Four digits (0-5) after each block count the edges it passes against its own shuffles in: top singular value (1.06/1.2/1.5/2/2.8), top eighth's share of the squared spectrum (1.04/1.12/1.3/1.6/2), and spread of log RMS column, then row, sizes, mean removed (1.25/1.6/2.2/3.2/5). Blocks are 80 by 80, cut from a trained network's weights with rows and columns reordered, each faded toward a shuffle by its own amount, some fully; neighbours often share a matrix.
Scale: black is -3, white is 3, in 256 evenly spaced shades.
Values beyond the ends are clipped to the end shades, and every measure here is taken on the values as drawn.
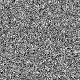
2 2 0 0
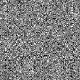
3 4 2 2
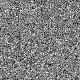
0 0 0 0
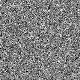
2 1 0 0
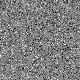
0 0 1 0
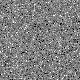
0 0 0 0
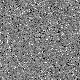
0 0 0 0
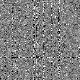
3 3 3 1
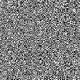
3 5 2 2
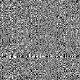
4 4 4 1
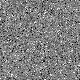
0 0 0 0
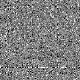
3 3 2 1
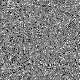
2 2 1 1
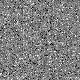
1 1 0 0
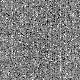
2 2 0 1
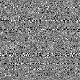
3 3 0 3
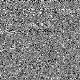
2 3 0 2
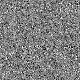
1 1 0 1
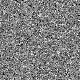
2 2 0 0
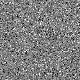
0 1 0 1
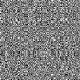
4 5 3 2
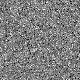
2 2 0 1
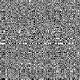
3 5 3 3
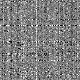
4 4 1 3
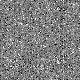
2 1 0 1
